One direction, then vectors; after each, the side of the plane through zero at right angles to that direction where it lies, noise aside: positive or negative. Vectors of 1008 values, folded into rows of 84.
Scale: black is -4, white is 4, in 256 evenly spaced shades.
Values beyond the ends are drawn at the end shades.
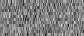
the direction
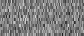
negative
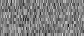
positive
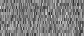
positive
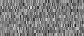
positive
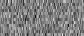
positive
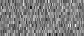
negative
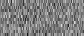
positive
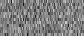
positive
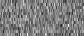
negative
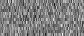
positive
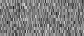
negative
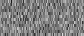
positive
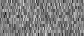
negative
